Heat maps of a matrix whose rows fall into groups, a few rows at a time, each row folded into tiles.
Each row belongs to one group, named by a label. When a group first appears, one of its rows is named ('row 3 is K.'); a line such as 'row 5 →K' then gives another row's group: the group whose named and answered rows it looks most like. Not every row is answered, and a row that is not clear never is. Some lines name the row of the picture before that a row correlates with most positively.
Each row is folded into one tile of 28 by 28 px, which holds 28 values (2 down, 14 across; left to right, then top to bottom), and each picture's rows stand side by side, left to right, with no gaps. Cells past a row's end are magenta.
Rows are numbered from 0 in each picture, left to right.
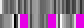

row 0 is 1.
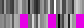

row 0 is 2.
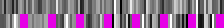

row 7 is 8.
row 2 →8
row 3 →8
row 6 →1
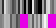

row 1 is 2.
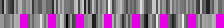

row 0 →2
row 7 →2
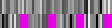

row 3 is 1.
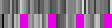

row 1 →2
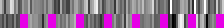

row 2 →2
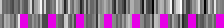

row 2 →8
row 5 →2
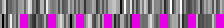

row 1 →8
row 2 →1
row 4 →8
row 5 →8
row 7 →8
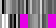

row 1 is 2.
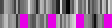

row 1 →8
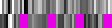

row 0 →8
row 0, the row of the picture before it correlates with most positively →1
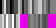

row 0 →2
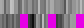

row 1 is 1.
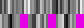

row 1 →8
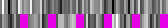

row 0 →8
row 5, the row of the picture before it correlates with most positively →2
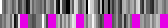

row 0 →1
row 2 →2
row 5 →2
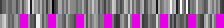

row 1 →8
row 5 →8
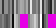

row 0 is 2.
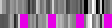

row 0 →1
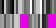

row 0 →2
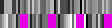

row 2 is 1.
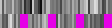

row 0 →8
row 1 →2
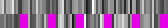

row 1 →8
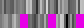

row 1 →8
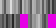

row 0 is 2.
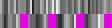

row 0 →8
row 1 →8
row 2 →1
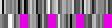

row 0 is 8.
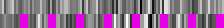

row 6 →8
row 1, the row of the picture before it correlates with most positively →0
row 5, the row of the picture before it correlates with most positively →1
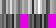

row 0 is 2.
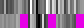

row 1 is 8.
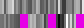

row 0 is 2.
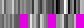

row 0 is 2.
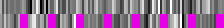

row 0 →1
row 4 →8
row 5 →8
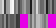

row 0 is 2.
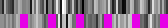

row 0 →2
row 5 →8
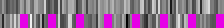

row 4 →1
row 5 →8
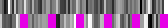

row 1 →2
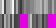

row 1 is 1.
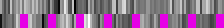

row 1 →1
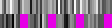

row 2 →8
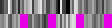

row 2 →2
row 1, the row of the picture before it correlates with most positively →3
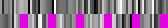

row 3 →2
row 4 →1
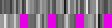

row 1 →8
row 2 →8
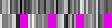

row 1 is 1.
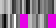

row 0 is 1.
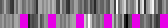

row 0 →2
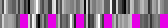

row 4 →2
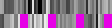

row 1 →2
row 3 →2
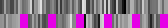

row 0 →2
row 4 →2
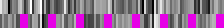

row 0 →8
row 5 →2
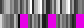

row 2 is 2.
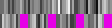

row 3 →2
